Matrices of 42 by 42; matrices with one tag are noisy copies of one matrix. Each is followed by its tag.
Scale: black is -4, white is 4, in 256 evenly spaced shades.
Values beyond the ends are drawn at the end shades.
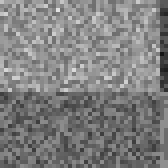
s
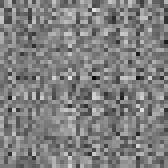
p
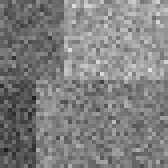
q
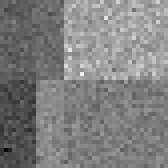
q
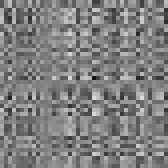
p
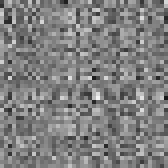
p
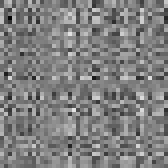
p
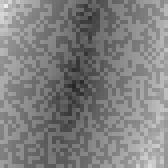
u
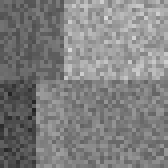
q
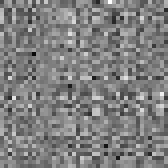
p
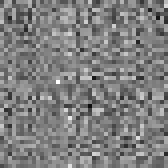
p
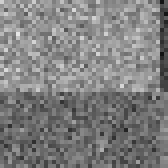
s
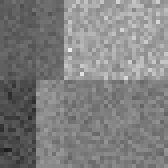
q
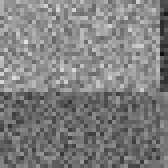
s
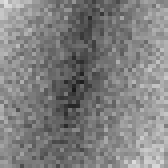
u
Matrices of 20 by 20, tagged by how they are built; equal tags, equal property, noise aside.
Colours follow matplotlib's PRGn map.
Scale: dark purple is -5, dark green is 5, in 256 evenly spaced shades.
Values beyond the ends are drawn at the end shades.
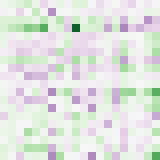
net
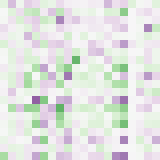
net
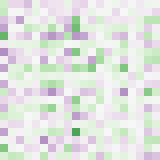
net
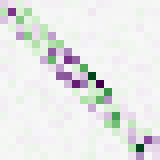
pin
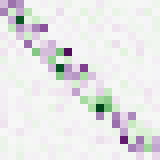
pin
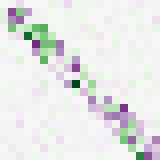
pin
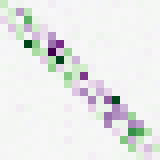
pin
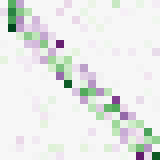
pin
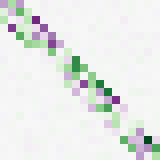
pin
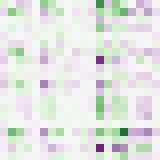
net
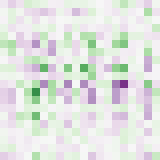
net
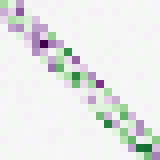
pin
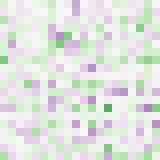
net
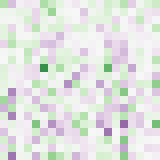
net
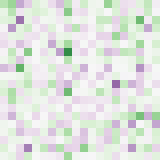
net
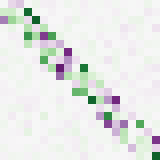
pin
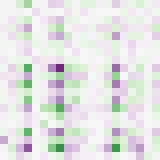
net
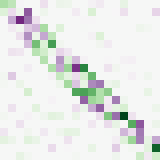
pin
